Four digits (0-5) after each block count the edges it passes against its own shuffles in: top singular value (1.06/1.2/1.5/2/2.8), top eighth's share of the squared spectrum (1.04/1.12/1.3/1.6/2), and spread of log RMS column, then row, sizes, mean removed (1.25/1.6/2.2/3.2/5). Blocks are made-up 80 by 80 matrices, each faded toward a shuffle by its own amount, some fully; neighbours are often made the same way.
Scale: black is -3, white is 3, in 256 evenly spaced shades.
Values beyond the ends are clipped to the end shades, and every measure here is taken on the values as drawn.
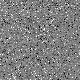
0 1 0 0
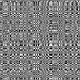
5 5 4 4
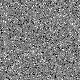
1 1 0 0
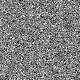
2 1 0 0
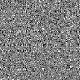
4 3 2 2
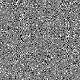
4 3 1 1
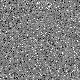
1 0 0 0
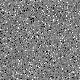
0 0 0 0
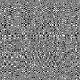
5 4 3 3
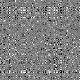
4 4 2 3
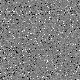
3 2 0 1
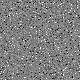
1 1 0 0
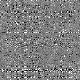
4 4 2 3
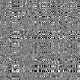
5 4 3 4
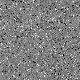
1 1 0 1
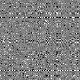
4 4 2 3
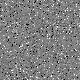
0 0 0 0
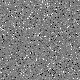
0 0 0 0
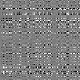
5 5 3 4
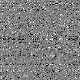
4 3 1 2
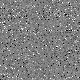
2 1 0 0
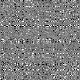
4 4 3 3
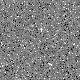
2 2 0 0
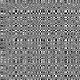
5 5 4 4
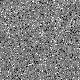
2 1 0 0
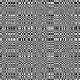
5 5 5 5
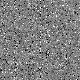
1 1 2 0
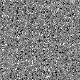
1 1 2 0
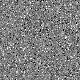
0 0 1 0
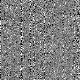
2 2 3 0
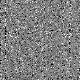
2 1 3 0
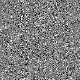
1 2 3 0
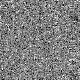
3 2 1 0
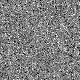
1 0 0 0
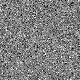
3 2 0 1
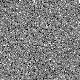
2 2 0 0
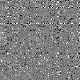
4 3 2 2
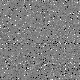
3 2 0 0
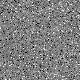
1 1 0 0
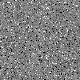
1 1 1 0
